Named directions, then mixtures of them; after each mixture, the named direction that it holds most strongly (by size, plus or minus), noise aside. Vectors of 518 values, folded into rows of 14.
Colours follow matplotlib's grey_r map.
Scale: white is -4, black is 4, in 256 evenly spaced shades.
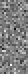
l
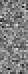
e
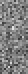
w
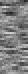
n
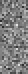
e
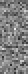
l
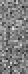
w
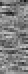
n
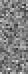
e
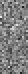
w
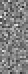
e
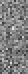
w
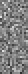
w
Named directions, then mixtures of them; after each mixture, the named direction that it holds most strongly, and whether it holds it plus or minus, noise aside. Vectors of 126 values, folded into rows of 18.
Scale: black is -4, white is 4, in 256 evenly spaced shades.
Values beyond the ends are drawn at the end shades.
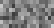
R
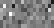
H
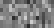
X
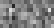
R, plus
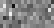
H, plus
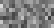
R, plus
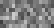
R, minus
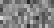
X, plus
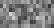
X, minus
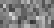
X, minus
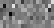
H, minus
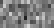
X, minus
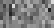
H, minus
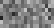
R, plus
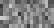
R, minus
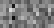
R, plus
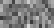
X, minus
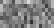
X, minus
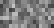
R, minus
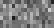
X, plus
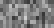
X, plus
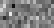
H, plus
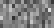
X, plus
